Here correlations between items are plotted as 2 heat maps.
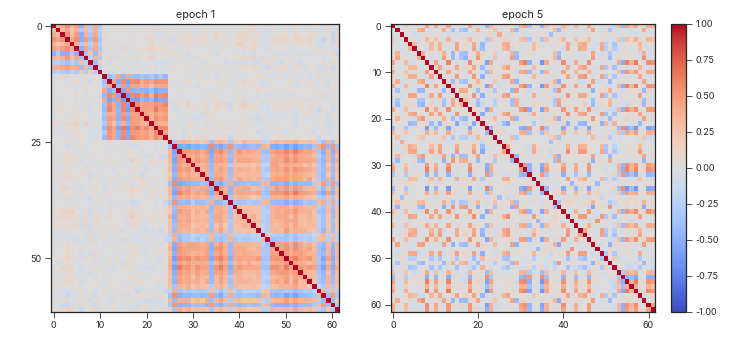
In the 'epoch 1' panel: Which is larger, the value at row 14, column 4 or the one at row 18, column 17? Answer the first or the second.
the second
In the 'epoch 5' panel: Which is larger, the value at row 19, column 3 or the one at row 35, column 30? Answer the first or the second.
the first
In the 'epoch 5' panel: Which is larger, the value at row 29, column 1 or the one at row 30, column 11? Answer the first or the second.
the second
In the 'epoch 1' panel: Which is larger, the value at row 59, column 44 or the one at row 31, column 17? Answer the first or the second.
the first
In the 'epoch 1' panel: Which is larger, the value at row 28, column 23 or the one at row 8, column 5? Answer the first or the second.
the first
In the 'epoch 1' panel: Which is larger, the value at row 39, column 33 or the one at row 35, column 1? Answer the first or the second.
the first
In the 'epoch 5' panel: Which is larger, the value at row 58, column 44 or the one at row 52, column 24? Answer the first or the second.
the first
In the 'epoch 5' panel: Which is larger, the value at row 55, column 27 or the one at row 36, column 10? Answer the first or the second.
the second
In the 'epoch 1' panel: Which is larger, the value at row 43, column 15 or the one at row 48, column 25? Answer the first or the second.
the second
